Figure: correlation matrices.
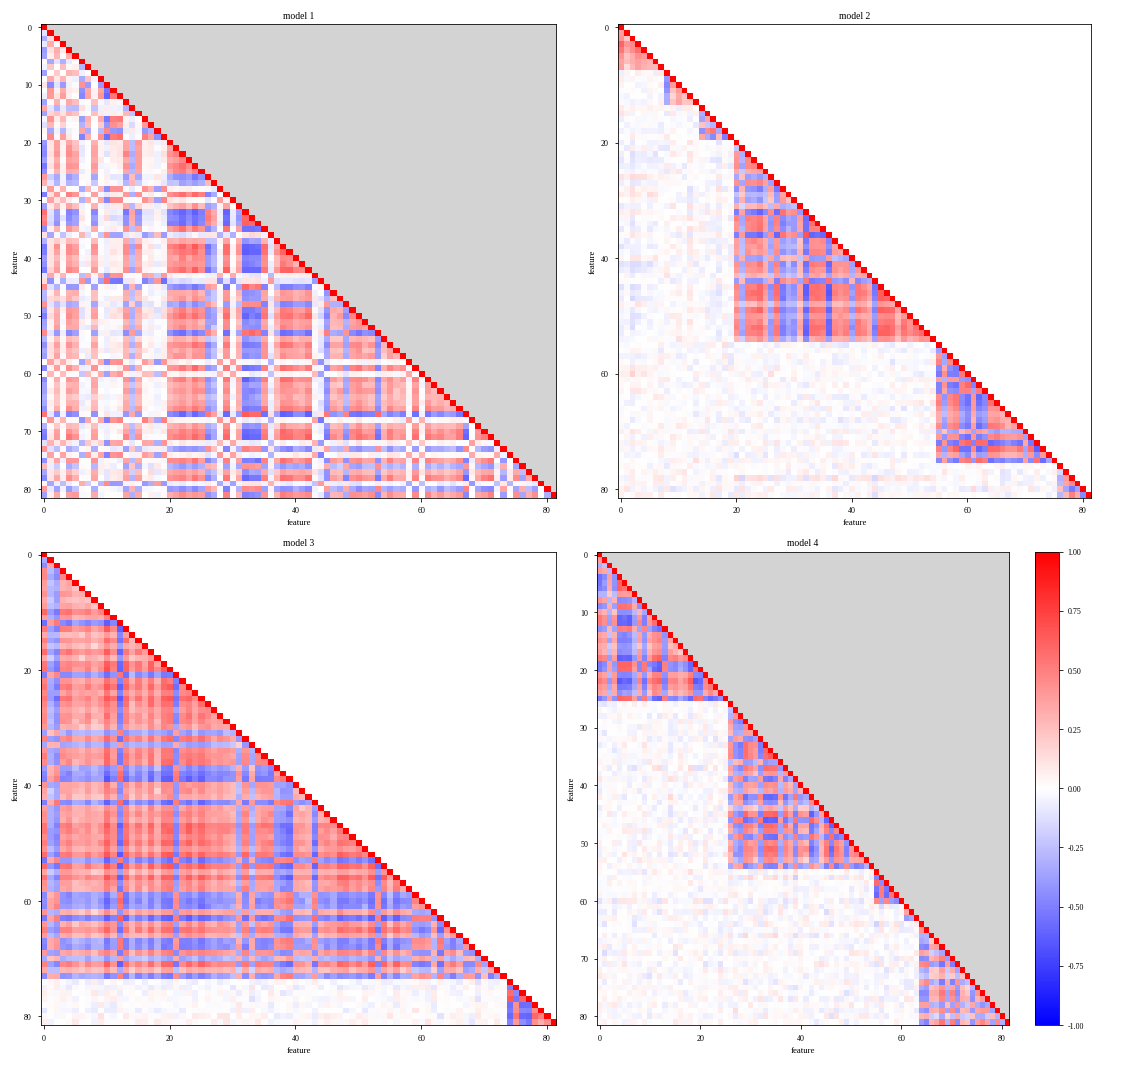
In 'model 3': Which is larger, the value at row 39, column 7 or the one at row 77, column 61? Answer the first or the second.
the second
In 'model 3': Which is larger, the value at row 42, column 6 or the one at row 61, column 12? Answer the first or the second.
the second
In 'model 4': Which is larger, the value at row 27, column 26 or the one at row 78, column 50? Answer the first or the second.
the second
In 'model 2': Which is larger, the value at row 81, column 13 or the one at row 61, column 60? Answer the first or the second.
the first
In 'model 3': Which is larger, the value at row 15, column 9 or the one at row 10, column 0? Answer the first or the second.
the second
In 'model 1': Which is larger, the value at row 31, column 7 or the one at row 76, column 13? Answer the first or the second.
the first
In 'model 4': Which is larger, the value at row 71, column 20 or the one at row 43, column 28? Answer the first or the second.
the second
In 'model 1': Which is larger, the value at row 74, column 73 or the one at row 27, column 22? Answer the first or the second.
the first
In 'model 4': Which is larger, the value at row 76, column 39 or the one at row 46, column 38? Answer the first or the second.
the first
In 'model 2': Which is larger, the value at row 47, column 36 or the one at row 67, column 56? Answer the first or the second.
the second
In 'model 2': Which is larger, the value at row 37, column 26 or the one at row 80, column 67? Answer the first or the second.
the second
